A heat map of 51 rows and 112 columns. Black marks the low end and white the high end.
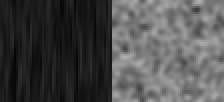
The table splits into one row of 2 panels. Panel 1,1: very low, streaked downward, faint in contrast. Panel 1,2: middling, blotchy.
